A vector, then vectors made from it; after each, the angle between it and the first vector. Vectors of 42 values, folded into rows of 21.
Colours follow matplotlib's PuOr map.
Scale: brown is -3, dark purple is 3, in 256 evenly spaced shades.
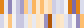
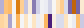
nearly opposite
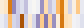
orthogonal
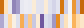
orthogonal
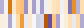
nearly opposite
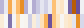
nearly opposite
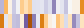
orthogonal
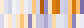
orthogonal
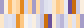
nearly opposite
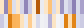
orthogonal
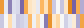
nearly parallel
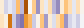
partly aligned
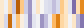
orthogonal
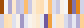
nearly parallel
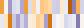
nearly parallel
